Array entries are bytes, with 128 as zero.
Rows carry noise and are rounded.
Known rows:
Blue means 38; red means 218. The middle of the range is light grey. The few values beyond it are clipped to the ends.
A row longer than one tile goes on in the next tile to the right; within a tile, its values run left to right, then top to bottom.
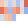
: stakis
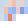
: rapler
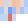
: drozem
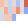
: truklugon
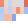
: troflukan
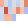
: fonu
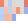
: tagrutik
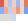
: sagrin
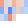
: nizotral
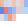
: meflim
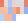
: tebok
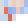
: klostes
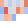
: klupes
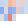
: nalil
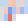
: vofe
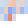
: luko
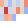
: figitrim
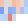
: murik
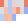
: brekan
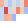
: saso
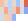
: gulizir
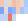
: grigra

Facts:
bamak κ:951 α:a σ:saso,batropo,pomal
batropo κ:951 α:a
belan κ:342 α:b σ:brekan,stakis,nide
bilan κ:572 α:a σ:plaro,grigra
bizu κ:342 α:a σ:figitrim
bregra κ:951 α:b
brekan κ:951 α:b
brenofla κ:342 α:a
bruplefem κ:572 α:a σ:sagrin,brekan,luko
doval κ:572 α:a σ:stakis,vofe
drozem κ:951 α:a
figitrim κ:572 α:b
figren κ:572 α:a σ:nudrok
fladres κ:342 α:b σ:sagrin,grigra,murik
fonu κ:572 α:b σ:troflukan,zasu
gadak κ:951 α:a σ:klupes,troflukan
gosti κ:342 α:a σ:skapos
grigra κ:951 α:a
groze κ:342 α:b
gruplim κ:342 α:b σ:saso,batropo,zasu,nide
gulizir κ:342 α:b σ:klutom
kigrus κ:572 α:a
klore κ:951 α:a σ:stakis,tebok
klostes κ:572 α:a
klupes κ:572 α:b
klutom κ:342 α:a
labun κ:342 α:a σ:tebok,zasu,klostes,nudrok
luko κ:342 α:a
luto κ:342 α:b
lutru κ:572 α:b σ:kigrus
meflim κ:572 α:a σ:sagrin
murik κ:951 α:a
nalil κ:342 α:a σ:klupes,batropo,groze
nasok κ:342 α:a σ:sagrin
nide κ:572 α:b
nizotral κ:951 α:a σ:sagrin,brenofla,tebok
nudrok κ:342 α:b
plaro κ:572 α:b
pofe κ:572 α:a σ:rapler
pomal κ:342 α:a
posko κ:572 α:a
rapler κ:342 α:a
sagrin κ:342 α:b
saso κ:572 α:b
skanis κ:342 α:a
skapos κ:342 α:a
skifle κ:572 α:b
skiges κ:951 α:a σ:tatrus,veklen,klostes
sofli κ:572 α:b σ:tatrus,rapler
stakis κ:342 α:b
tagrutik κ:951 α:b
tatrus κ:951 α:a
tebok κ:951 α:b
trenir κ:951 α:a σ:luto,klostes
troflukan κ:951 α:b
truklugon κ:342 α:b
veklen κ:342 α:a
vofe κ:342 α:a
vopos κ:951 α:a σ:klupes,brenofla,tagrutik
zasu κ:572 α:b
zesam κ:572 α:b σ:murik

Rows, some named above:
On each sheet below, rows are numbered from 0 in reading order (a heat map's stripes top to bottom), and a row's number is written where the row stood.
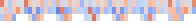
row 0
bregra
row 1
nasok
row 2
meflim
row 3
pofe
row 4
nasok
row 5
nalil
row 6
tebok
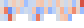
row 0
doval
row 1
veklen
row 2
gruplim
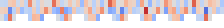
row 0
labun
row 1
troflukan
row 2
bruplefem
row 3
luto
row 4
nizotral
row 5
sofli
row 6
nudrok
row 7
klore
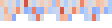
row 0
groze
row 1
bilan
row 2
saso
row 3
tatrus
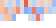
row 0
nudrok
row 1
bilan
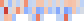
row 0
zesam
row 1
pomal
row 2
batropo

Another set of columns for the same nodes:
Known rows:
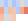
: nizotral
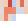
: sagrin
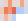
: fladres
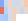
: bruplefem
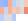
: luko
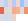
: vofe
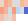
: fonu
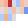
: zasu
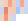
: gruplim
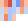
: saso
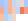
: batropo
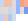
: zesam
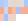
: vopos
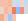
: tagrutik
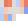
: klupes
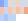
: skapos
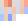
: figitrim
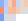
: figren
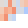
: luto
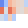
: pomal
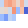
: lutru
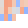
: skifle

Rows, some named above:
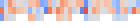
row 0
klostes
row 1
brekan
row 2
fonu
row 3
bilan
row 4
tatrus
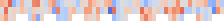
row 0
stakis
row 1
klupes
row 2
doval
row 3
fonu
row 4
bruplefem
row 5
labun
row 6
fladres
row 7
brekan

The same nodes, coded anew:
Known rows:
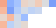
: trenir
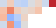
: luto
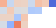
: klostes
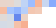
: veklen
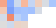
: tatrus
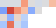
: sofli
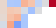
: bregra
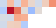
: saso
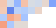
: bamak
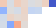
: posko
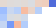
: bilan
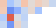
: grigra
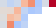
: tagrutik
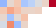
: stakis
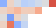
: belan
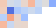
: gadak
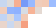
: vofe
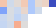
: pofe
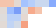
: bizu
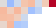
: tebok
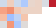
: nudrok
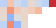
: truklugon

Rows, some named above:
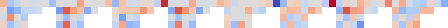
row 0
drozem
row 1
sofli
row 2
fladres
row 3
sofli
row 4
figren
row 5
sagrin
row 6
zesam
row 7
pomal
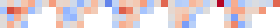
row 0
fonu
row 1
labun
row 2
klupes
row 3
bregra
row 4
gruplim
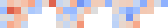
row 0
klupes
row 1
vofe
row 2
rapler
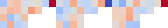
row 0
sagrin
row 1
doval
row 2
brekan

